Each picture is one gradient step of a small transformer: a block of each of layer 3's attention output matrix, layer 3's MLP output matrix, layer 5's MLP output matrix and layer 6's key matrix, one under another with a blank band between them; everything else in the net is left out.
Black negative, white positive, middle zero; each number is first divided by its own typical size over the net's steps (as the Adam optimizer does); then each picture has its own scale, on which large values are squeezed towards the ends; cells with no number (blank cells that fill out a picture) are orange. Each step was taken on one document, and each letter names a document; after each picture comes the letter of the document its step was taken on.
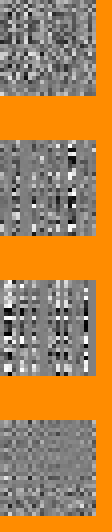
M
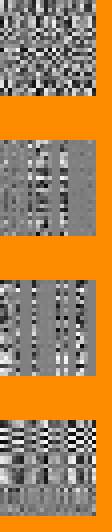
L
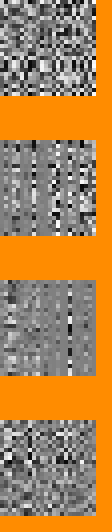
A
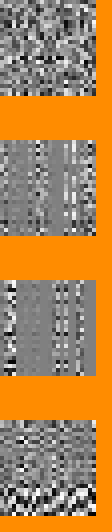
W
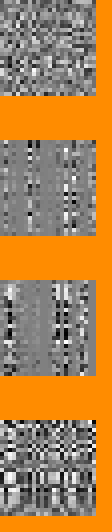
W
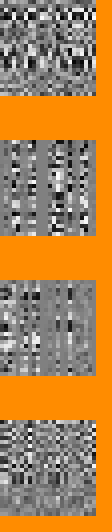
A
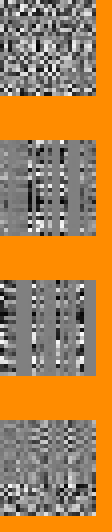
L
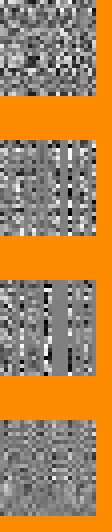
M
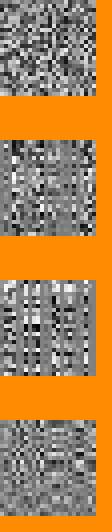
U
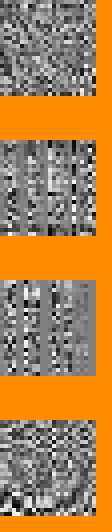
U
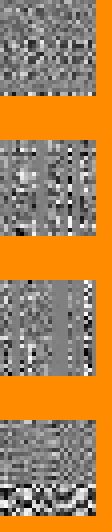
M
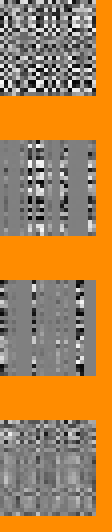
L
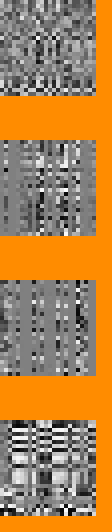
L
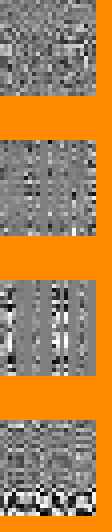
W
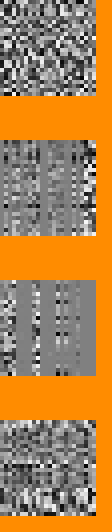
U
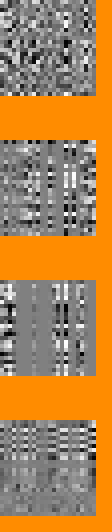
W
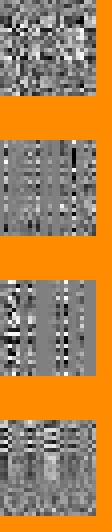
W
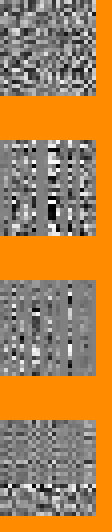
A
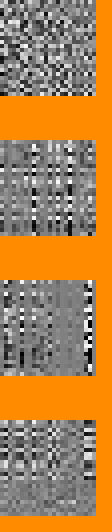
A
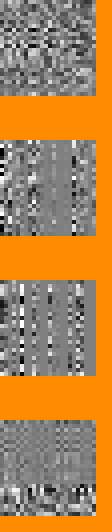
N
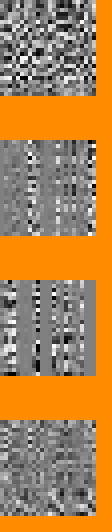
W
